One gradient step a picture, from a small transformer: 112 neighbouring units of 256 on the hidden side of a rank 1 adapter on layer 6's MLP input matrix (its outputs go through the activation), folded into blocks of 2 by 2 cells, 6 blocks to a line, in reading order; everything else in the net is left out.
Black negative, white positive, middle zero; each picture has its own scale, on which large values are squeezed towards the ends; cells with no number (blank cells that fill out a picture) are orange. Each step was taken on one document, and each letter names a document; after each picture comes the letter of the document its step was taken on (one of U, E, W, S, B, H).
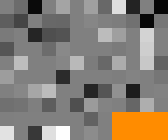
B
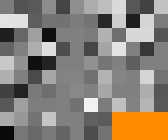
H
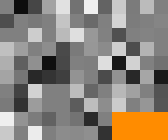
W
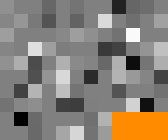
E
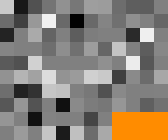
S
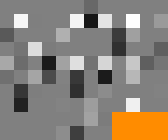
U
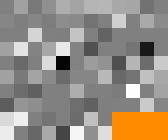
W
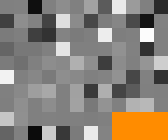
B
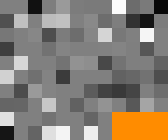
B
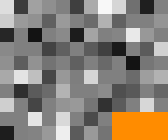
S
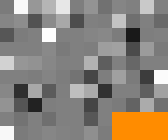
H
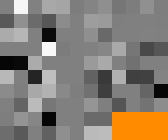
H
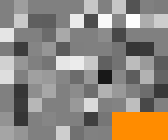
U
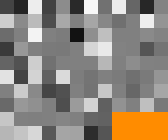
S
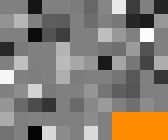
B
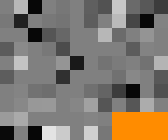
B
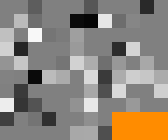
U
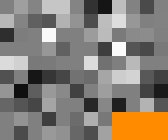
H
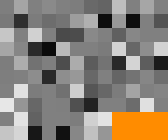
E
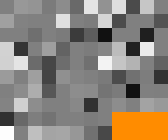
W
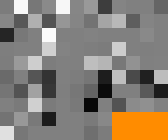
H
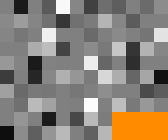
H
